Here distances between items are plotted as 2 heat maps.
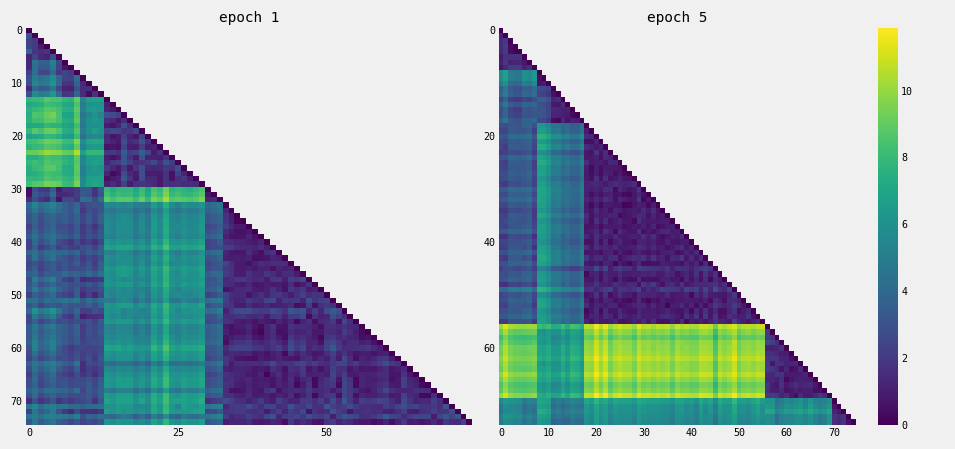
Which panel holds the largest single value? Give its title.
epoch 5
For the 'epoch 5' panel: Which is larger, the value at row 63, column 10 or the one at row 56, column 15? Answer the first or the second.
the second
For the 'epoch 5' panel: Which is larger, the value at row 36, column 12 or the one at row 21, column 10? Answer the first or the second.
the second
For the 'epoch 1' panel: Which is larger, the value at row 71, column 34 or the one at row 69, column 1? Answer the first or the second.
the second
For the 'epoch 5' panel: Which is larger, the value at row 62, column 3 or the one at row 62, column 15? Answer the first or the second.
the first
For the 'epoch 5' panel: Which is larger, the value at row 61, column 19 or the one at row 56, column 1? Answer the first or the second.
the second
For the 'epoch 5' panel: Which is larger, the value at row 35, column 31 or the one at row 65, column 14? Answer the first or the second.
the second
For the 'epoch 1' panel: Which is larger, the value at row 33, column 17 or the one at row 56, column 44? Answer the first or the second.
the first
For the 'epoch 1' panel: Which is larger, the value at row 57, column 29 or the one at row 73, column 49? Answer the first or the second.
the first
